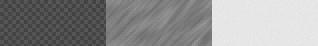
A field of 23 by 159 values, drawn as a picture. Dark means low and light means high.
It is made of 1 by 3 panels. Panel 1,1: low, checkered, faint in contrast. Panel 1,2: middling, slanting up to the right, faint in contrast. Panel 1,3: very high, flat.
